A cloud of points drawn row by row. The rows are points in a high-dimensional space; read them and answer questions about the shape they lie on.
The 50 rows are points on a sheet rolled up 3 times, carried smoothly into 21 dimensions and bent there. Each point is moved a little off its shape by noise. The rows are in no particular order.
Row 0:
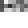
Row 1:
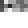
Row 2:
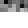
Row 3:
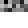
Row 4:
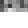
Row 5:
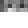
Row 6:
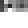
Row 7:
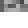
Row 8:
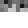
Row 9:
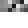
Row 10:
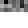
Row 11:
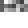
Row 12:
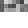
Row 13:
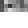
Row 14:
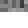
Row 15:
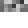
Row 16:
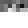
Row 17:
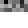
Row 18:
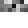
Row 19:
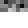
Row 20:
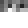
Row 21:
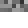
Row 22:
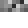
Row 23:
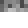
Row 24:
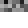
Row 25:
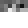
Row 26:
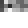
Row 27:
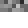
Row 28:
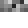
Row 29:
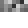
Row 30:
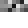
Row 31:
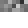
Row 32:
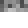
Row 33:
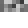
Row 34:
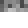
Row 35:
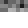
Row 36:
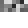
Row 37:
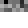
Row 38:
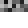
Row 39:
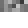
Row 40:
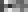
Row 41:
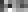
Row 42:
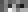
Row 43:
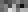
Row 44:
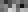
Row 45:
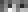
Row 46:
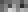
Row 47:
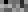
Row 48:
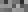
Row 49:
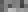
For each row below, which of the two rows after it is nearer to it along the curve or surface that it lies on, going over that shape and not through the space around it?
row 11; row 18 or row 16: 18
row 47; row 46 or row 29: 29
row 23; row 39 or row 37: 39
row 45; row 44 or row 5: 44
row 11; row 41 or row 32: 41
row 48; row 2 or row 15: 15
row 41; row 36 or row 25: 25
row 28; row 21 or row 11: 21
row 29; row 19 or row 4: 4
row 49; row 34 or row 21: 34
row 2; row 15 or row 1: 1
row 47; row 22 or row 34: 22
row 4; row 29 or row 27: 29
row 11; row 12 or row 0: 0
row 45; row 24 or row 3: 24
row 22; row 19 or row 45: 19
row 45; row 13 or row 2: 2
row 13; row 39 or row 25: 39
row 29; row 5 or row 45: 5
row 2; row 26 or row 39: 26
